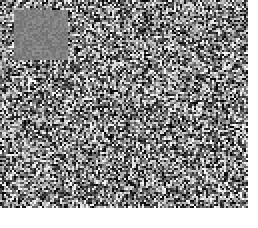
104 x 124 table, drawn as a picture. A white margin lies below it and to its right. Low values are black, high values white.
There is no overall slope. The values spread evenly over their range. The halves do not mirror each other. Overall the values sit about 50% of the way up the scale. An odd patch, calmer than its surroundings, sits in the top left. The top left is the calmest part. The texture is fine-grained noise.
